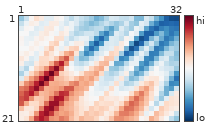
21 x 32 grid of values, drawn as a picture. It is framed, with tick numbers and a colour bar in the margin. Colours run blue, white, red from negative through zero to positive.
The grain runs diagonally up to the right. The ninth with the lowest average is the top right. Values rise toward the bottom left. No lone cell stands out from its neighbours.
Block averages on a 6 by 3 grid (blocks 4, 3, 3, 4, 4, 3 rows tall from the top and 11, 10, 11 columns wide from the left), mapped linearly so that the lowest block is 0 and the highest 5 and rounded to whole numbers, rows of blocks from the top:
210
310
321
431
533
543
